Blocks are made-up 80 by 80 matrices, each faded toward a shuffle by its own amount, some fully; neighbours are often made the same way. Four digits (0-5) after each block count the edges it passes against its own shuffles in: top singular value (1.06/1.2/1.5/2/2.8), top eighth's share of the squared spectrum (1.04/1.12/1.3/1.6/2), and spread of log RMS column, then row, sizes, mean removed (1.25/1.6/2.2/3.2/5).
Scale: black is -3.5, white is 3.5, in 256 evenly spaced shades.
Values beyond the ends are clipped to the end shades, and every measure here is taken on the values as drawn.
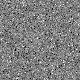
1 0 0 0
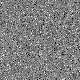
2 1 0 0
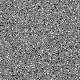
0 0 0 0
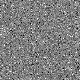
3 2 1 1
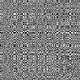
5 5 4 4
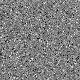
0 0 0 0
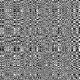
5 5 4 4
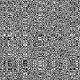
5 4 3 3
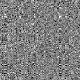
4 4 2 2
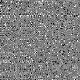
4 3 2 2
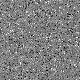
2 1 0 0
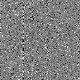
3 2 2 0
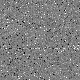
1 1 0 0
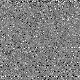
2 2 0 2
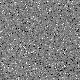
0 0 0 0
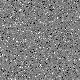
1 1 0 0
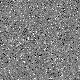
1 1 0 0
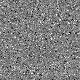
0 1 0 1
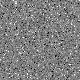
0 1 0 0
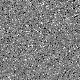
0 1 0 1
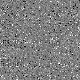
3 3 1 1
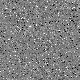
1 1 0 0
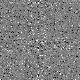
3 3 1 1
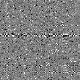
4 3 1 2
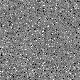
2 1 0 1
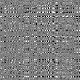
5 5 3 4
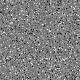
2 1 0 0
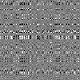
5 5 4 4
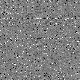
3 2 0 1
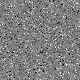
0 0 0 0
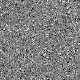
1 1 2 1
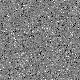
0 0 0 0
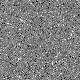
0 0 0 0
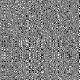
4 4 3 2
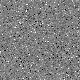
2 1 0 0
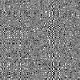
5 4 3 2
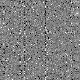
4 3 2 1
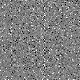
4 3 1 1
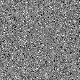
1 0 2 0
